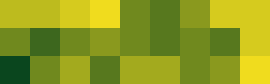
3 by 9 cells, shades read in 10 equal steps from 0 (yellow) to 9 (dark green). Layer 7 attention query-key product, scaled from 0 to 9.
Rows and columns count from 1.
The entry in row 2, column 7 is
5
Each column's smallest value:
2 2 1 0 3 3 4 1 0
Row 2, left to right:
5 7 5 4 5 6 5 6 1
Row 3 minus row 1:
7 3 2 6 -2 -3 1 3 -1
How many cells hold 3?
3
